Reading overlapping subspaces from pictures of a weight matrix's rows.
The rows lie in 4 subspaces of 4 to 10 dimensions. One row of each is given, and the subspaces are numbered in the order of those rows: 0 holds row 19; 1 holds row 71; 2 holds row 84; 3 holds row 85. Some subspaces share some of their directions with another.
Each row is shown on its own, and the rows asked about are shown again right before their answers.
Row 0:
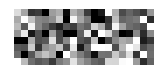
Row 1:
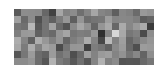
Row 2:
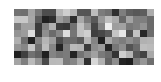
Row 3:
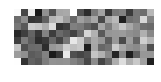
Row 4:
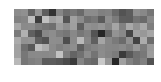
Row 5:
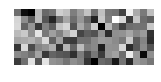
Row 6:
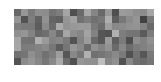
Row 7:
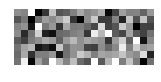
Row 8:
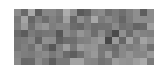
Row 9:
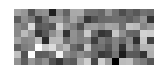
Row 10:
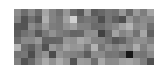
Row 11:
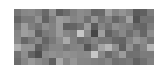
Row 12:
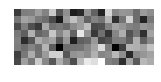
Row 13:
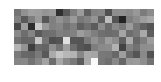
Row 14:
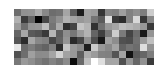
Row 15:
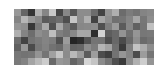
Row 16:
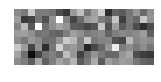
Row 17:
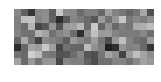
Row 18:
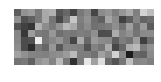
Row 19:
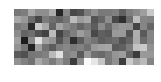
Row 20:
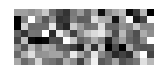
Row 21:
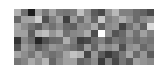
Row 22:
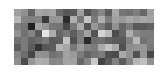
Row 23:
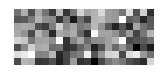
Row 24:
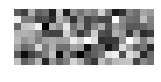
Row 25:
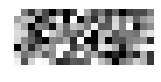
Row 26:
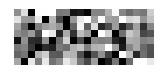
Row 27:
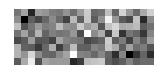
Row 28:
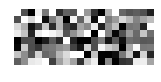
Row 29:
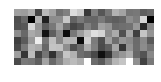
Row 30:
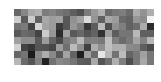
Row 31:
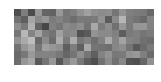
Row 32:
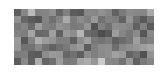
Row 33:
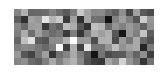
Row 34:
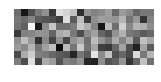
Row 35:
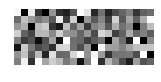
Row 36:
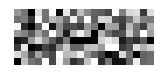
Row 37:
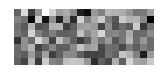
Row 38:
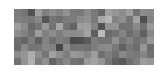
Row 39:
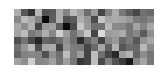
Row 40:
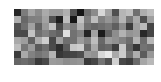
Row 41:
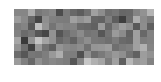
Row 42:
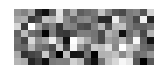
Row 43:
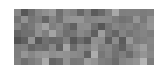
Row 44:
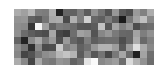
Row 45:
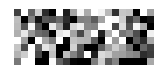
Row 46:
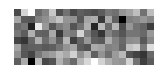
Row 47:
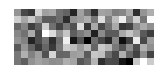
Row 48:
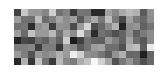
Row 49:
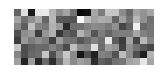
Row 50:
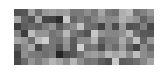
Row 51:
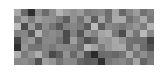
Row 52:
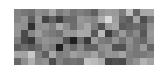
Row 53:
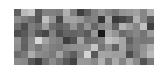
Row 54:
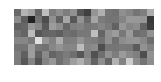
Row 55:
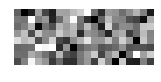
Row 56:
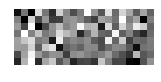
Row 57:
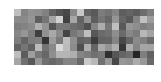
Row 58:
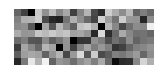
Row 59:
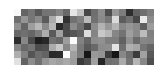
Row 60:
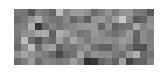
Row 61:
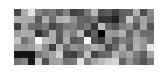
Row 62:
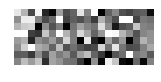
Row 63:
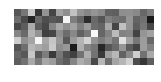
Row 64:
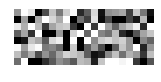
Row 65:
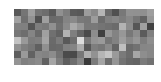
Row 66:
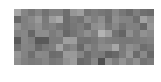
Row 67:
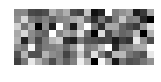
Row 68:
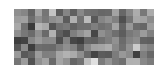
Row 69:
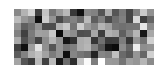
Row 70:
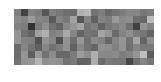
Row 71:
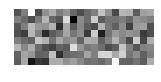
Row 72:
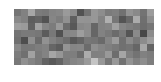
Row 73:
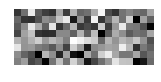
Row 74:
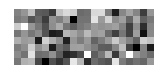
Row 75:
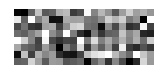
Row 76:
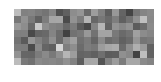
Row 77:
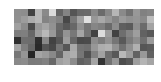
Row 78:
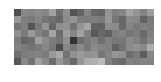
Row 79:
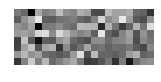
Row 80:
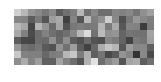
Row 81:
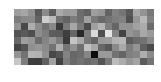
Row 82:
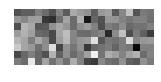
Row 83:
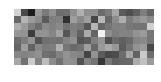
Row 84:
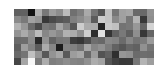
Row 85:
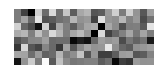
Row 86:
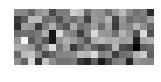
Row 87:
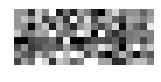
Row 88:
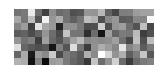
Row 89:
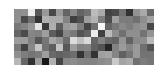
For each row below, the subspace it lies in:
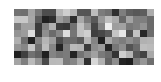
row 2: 2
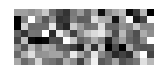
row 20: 3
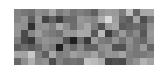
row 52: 2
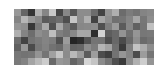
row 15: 0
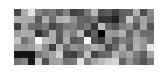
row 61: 2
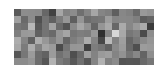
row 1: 2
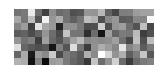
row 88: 1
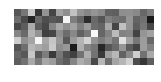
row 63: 1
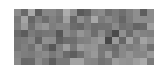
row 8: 2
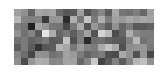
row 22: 1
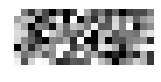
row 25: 1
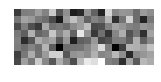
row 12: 3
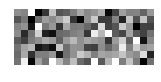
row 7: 1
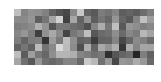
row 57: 1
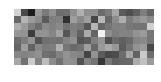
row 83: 0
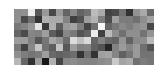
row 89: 3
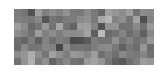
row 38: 2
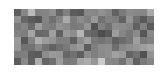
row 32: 3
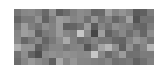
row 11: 3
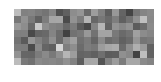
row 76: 0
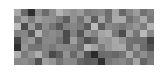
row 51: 3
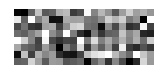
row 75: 1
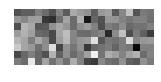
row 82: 3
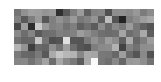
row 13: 3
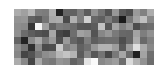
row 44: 0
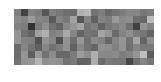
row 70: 1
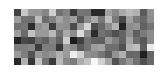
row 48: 0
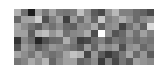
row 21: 0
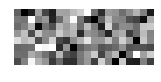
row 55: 1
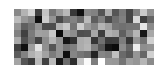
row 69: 3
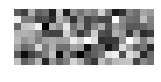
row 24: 3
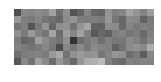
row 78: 0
